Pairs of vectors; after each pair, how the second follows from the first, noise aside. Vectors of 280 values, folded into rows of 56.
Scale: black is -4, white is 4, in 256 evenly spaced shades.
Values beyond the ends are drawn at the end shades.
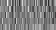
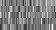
shuffled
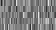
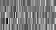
shuffled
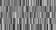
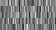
shuffled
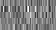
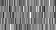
shuffled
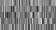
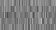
shrunk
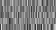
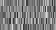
shuffled
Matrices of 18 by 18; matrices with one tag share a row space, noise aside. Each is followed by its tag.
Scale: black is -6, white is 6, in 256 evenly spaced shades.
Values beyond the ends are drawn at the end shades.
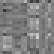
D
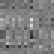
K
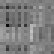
K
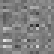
D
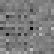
K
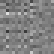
K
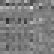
K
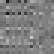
K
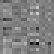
D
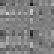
K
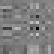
D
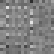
K
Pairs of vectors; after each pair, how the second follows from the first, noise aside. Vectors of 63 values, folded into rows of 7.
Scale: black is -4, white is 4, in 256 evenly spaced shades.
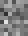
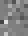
partly zeroed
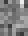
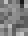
negated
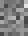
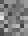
wrapped around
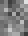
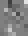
partly zeroed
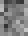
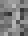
wrapped around
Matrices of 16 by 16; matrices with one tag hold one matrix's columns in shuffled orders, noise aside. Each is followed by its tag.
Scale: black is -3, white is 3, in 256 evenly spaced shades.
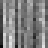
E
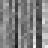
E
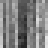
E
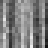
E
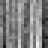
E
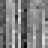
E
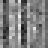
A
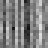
A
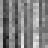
E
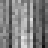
E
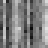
A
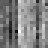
A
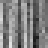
E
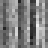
A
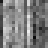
A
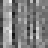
A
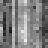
A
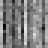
A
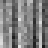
E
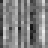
A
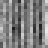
A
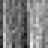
E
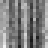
E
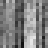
E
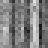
A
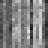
A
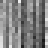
E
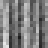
E
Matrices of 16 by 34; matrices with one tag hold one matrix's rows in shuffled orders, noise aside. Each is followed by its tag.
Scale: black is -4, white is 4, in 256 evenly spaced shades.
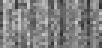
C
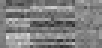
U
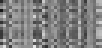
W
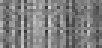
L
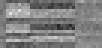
U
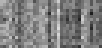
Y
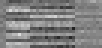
U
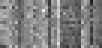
Y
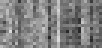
Y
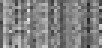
C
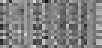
W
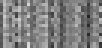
C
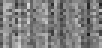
C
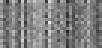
L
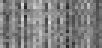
L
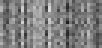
L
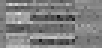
U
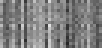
L
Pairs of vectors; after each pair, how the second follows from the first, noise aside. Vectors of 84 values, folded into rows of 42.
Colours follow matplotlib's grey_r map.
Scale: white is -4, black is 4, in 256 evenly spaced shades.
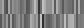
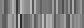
wrapped around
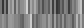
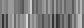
wrapped around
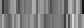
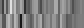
wrapped around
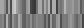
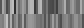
sign-scrambled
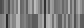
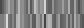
sign-scrambled
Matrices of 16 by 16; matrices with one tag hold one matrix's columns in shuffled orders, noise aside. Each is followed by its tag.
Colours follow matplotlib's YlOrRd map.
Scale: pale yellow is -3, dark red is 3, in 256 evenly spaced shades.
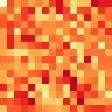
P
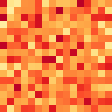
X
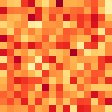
X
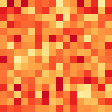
P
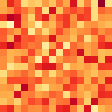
X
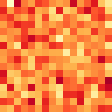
P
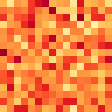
X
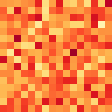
X
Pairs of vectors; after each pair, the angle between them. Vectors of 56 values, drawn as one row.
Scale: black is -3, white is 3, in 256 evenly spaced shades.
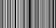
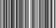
nearly opposite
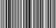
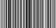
nearly parallel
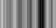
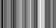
nearly opposite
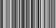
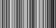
orthogonal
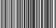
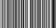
partly opposed
